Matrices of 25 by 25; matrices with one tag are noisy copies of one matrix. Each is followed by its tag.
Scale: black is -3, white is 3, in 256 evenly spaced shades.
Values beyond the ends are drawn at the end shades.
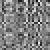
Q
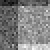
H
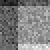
H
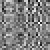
Q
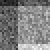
H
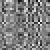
Q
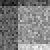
H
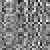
Q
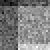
H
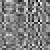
Q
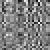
Q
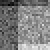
H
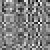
Q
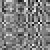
Q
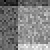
H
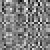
Q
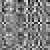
Q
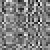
Q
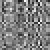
Q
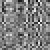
Q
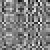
Q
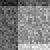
H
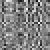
Q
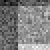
H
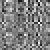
Q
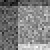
H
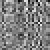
Q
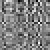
Q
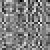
Q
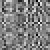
Q
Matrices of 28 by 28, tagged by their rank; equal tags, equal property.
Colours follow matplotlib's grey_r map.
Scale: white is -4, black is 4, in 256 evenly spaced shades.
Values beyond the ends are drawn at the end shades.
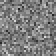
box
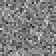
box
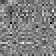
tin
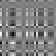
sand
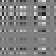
sand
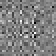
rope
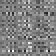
rope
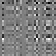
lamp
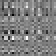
lamp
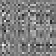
rope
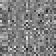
tin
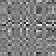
lamp
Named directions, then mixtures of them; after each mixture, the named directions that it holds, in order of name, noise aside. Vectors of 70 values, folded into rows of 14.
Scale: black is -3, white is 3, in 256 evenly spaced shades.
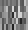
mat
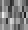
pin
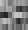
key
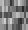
key, pin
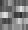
key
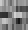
key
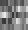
key, mat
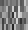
mat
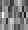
pin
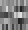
key, mat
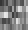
key, mat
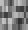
key, pin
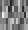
mat, pin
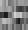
key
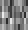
pin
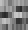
key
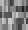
key, pin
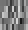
mat, pin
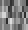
pin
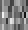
pin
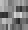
key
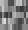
key, pin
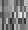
mat, pin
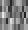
pin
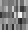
key, mat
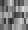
key, pin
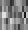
pin
